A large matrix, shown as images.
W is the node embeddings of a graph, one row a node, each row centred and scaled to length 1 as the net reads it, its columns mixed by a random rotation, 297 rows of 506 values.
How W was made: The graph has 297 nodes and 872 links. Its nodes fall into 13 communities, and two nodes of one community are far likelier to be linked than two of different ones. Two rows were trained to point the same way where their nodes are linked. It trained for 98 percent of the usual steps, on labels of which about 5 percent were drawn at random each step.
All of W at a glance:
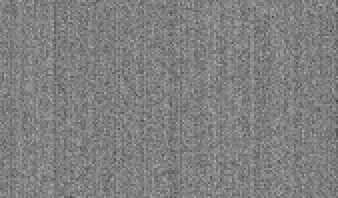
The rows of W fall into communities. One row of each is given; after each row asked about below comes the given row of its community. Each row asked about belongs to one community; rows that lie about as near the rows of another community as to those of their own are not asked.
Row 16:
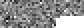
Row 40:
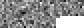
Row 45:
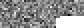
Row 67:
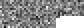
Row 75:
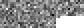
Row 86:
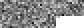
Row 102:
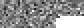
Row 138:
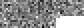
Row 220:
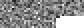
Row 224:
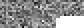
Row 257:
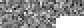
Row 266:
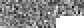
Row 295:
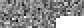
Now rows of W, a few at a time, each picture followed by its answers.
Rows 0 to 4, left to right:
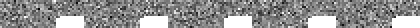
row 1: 16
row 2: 67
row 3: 220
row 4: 220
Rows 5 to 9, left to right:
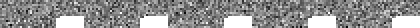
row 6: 220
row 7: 220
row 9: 86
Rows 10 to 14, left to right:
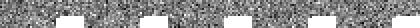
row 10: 257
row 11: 257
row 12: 138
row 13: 224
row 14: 138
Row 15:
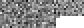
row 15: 138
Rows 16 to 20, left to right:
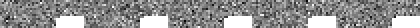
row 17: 257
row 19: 257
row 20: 16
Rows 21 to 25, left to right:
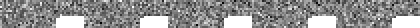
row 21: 257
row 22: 67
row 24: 138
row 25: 45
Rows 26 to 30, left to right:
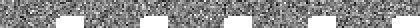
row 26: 102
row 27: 40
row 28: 45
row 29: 257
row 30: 102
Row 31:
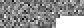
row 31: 16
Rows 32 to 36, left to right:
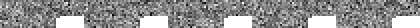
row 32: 295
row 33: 86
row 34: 224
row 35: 257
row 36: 266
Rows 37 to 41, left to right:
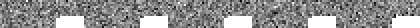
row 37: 257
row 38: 295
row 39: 86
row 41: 40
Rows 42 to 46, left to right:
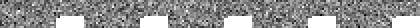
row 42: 40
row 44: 295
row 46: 86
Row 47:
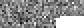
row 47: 266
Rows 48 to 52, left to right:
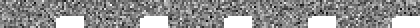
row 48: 86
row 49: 102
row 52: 16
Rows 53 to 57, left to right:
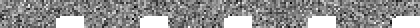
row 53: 295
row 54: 295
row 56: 138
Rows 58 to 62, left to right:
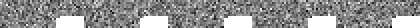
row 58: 224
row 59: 86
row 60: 102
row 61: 220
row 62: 40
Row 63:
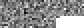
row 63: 295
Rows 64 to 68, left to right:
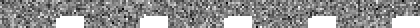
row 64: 45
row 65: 45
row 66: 224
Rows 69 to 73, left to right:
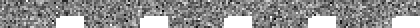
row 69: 257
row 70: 266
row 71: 138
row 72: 86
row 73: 16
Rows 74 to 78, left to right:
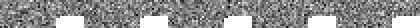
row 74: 40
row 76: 220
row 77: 40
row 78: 257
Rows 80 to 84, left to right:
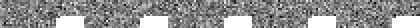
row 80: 220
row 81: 86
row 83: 138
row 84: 40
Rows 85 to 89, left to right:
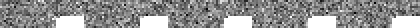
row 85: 16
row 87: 45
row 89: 40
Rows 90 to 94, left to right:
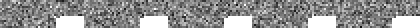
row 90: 86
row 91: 67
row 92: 295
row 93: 40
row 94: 40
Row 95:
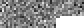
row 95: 220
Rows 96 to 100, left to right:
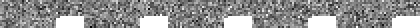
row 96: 257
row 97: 138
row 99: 257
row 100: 220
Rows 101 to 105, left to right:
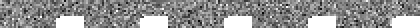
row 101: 295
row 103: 40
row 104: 75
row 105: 138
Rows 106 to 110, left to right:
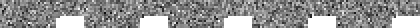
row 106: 102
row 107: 220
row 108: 102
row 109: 40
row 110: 40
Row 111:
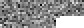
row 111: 86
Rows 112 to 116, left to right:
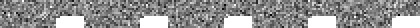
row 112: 45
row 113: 220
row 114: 45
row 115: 257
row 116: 86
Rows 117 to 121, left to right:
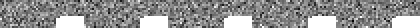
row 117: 16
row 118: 295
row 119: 295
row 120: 266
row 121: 295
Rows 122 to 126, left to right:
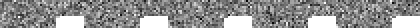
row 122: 86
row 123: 45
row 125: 266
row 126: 295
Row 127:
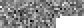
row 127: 220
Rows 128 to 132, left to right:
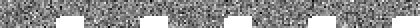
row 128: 220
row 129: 295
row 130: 266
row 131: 220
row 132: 75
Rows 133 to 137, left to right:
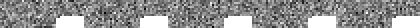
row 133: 45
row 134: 220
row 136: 102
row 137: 220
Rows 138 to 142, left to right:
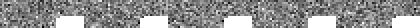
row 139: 75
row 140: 86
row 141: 295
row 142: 40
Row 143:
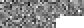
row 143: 16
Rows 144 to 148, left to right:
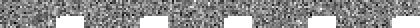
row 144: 266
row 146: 257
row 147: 67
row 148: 138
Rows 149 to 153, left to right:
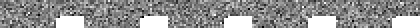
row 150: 295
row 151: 257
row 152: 86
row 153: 295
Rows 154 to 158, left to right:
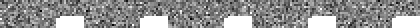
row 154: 45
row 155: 295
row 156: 102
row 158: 295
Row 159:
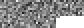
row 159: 45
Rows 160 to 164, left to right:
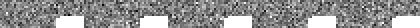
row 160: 45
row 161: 224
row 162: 16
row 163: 75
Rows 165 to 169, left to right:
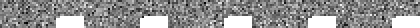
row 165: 138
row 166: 295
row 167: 224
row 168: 224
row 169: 102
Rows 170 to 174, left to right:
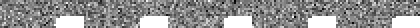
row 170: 86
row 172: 257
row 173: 295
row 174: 67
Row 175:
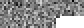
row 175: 257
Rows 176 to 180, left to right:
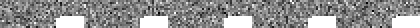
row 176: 266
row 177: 16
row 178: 67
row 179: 16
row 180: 220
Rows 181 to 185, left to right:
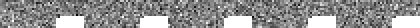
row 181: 40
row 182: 45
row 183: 86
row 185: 102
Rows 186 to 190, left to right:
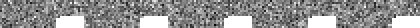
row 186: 220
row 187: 257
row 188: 220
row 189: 75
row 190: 40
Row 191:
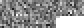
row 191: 138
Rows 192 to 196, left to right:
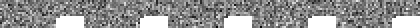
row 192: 86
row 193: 257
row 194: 224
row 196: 67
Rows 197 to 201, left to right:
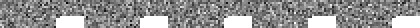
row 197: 102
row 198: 102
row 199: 220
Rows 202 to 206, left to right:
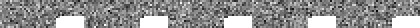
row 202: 67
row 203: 16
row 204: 295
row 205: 67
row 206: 220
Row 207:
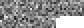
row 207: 16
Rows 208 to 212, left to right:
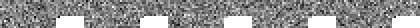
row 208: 16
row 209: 45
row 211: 86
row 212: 220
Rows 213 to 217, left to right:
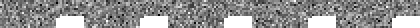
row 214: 16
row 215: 40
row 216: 16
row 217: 45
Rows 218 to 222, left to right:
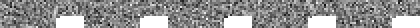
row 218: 266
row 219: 266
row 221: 40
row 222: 138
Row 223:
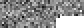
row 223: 40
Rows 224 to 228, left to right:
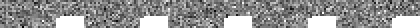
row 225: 102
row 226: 224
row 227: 67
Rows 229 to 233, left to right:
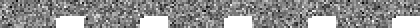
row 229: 102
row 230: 45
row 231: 220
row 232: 86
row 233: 16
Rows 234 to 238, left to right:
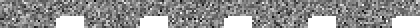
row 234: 295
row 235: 16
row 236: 220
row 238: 102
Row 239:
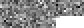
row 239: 16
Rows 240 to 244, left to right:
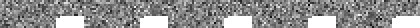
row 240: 40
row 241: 86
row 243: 45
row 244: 75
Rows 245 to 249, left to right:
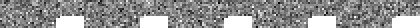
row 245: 40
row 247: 40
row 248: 67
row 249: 86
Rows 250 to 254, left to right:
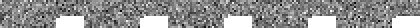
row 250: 295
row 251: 220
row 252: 138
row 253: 16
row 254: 45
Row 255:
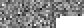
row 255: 257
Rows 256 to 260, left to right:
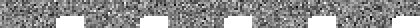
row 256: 75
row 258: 75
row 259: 257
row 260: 16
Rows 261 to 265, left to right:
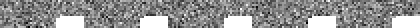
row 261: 138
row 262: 45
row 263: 40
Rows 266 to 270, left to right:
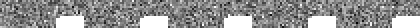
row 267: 266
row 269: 257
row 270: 266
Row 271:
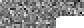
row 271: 67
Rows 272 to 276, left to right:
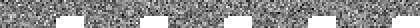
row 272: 45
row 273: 257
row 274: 40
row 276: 295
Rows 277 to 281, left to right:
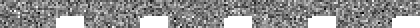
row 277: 75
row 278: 295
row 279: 16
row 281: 224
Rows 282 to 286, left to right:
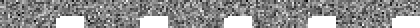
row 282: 45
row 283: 16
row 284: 45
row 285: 257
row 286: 266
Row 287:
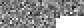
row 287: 67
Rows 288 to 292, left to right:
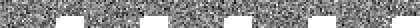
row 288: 86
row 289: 67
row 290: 257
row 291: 75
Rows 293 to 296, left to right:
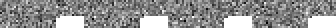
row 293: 266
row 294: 16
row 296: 266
